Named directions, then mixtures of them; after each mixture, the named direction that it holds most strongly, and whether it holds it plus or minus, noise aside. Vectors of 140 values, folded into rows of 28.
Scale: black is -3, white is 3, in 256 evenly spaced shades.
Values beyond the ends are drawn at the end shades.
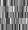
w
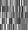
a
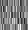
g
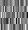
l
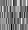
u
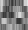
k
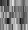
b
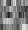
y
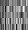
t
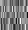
l, plus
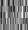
w, minus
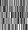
g, plus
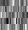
l, plus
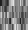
b, plus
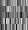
t, plus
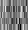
t, minus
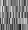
g, minus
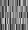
t, plus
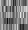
y, minus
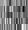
t, minus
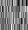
u, minus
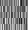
g, plus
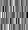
l, plus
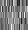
u, minus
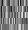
w, minus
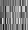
t, plus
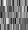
w, minus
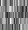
w, plus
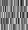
l, plus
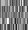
a, plus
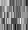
b, minus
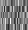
l, minus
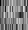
t, plus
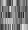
y, plus
